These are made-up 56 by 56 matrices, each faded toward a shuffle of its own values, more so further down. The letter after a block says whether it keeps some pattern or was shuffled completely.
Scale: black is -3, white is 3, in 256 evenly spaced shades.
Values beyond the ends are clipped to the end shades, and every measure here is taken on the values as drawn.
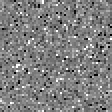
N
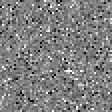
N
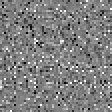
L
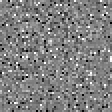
L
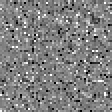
L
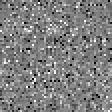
L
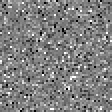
N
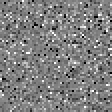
L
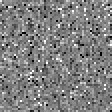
L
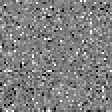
L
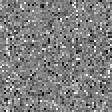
L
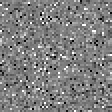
L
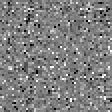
L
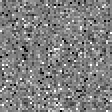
L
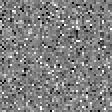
L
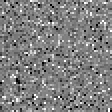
N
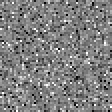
N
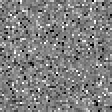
N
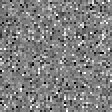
L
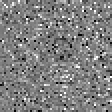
L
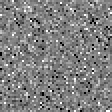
N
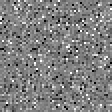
L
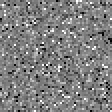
N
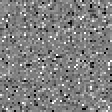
L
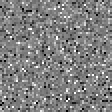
N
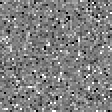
N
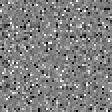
L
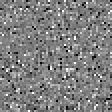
L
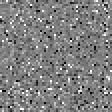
L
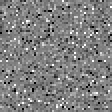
N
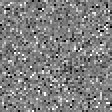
N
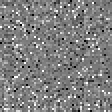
L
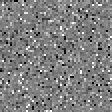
N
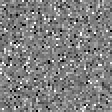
N
